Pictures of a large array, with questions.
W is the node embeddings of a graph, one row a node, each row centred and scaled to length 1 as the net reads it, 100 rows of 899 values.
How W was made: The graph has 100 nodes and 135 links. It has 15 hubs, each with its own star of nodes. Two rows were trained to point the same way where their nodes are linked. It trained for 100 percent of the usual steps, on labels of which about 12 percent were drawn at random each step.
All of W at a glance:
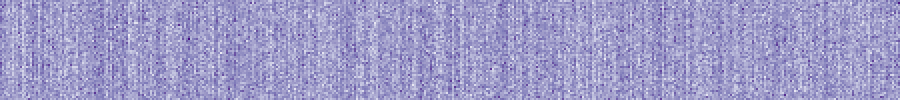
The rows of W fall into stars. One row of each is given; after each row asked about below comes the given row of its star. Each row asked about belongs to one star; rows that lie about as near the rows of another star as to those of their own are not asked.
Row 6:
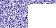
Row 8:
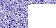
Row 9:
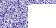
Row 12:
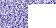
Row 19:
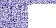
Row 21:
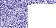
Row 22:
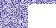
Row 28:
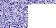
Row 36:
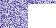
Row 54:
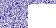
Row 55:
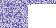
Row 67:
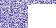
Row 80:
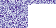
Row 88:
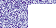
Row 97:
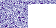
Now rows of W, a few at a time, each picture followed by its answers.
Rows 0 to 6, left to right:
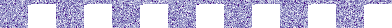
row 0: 21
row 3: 67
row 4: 9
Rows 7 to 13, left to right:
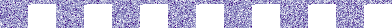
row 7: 88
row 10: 97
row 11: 9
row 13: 22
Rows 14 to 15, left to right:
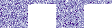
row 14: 54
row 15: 36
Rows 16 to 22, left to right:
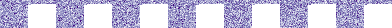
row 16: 12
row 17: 22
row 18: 21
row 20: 80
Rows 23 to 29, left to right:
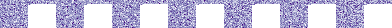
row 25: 28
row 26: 22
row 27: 6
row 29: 19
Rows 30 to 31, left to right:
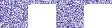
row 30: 88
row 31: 54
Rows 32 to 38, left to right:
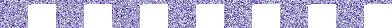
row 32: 21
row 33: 97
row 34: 67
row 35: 80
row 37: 9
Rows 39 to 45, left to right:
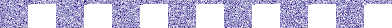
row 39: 36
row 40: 54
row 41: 9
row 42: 22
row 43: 28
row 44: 55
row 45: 67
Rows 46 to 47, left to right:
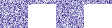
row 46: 54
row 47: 55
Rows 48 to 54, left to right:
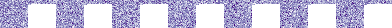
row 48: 28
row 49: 22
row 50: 97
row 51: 67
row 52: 80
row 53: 80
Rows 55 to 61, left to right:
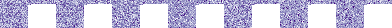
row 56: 55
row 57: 19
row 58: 55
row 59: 6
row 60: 97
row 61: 8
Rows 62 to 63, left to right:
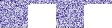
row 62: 88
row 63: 55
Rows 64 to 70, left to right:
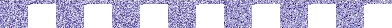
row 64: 6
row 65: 8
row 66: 12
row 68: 8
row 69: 80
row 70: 80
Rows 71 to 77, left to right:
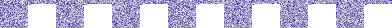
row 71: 21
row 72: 9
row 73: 67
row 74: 28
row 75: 80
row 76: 12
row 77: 12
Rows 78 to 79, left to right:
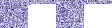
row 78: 88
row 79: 88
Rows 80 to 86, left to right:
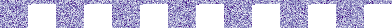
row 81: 54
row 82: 21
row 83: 9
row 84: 28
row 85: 22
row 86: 36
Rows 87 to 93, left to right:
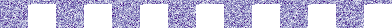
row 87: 88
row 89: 88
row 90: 12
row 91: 19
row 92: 9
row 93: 21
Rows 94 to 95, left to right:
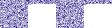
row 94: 97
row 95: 21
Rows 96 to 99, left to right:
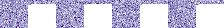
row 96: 22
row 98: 54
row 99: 8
